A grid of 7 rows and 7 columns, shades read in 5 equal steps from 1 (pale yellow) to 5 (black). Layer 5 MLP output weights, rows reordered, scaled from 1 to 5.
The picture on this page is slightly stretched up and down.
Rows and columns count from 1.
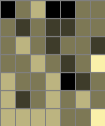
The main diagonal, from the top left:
5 4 3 3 5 2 1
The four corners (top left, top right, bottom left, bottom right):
5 3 2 1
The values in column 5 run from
3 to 5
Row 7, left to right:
2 2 2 2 3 3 1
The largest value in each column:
5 4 3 5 5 4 4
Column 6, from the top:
3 3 3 3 4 2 3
